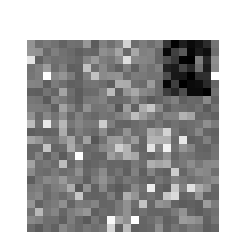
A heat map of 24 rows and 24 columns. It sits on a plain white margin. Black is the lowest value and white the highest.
An odd patch, lower than its surroundings, sits in the top right. The distribution is heavy-tailed on both sides. There are no regular stripes. The ninth with the lowest average is the top right. The halves do not mirror each other.
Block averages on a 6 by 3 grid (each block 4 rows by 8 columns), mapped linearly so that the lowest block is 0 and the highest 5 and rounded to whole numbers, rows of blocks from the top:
4 5 0 | 4 5 1 | 5 5 4 | 5 5 5 | 4 4 5 | 4 5 4
